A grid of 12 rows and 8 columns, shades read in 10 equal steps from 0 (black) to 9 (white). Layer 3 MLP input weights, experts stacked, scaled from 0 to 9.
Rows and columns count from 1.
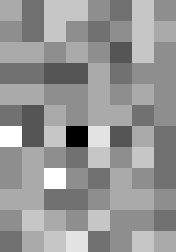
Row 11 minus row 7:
-4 4 -1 5 -1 2 -1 0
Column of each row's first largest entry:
3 3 7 5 1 3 1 5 3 1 2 4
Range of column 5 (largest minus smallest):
4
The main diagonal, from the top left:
6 4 5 3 6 6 6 4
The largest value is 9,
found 2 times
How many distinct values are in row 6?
4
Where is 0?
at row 7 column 4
